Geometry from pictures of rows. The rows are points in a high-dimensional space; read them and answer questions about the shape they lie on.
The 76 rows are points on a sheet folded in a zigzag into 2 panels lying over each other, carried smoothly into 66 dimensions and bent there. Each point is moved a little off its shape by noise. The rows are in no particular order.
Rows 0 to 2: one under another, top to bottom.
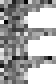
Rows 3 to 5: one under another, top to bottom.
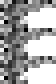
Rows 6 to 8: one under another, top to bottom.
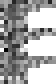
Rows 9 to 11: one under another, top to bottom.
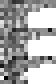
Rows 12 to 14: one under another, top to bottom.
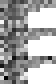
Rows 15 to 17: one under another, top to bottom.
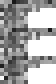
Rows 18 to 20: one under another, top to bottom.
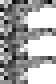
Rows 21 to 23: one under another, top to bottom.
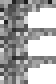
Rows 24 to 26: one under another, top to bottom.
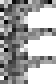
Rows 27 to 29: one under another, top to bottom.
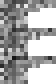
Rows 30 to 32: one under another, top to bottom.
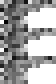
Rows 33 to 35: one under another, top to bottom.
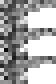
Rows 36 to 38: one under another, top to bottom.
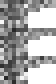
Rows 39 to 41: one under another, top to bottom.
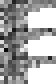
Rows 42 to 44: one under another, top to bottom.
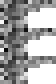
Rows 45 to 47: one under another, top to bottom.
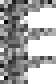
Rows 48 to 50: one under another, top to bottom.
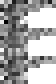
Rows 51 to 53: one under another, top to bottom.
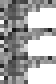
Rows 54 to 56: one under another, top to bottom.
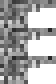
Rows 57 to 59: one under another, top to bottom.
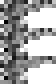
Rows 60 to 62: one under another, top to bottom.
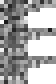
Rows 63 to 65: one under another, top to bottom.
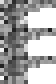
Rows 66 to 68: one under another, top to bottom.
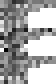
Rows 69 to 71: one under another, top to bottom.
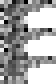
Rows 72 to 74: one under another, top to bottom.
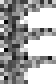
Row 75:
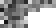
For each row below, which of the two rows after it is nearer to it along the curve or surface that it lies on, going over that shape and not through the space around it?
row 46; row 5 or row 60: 60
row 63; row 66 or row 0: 66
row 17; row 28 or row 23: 28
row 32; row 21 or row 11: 11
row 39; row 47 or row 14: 14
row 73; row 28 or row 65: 65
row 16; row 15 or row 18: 18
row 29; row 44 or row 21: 44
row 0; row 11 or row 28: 11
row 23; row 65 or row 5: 5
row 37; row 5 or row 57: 5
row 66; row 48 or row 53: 48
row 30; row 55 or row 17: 17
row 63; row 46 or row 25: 25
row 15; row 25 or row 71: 25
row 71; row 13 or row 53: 53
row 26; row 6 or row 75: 75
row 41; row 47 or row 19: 47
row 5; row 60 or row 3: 3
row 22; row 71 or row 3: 3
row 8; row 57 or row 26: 26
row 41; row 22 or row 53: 53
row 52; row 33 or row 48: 48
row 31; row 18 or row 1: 18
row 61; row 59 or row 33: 59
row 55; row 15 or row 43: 43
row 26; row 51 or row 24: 51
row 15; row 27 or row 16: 27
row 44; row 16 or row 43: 43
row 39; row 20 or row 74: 20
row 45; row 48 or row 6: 48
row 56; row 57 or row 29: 57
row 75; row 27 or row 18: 18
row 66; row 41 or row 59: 59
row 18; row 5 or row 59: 59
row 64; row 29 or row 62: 62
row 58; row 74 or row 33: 33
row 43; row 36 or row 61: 61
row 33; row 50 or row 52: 52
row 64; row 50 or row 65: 65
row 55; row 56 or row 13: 56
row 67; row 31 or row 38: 31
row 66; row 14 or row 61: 14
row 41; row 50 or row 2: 50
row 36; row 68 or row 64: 68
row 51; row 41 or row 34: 41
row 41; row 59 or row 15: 59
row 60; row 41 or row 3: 3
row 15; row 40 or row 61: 40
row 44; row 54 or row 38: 38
